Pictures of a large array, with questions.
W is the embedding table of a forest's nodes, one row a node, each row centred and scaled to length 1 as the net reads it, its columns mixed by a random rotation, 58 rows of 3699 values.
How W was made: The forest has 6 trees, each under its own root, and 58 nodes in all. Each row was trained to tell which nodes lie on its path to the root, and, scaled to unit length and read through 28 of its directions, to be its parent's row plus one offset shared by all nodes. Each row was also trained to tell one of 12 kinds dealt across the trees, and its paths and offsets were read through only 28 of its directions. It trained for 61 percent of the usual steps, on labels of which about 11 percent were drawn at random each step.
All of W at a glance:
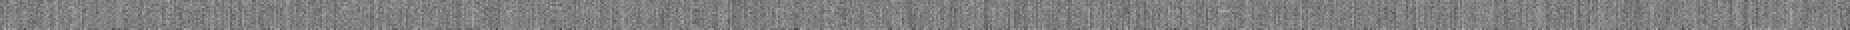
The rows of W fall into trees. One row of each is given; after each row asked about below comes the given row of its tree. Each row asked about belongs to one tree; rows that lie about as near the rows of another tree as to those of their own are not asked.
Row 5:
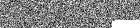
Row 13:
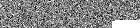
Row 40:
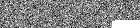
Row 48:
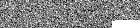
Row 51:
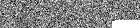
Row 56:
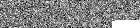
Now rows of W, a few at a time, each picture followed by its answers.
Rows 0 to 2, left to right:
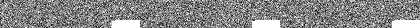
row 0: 13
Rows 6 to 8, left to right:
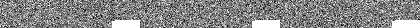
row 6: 13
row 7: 40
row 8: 51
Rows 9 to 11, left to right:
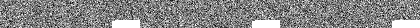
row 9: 40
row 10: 48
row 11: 5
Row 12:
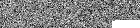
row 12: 40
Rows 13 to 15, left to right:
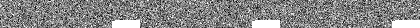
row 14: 56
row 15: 13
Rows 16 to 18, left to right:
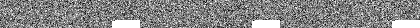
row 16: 40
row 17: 48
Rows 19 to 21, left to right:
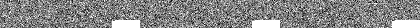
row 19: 5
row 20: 48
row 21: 51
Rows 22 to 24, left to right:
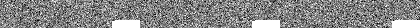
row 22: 51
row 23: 51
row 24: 51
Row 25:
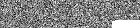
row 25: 51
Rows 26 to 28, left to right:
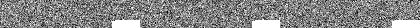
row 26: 13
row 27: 5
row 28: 48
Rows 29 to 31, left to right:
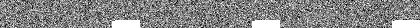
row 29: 56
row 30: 5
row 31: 48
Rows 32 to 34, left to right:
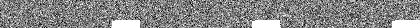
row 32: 5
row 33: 51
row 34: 5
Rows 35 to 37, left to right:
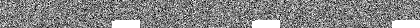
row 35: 13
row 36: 51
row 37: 48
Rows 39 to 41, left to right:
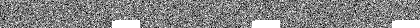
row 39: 48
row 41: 5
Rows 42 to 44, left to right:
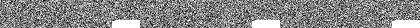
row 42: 51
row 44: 51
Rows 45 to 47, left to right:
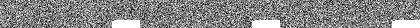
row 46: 48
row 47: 5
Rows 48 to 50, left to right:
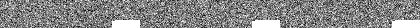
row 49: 56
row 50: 5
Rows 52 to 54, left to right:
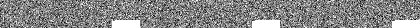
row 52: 5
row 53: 51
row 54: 13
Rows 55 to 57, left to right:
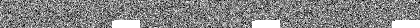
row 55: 48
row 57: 5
